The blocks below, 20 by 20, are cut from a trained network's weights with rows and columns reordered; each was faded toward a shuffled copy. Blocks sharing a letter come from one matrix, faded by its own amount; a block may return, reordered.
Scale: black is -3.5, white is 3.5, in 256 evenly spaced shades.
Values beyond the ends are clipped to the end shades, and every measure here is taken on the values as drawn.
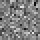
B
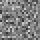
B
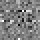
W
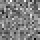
B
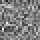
W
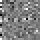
W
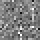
W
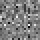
W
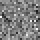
B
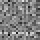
W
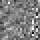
W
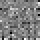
W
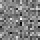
W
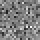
B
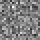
W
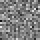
B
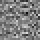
W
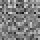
W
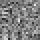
B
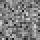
B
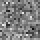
B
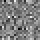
W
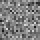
B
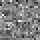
B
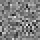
W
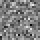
B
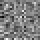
W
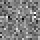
B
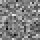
B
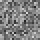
B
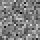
B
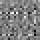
W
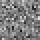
B
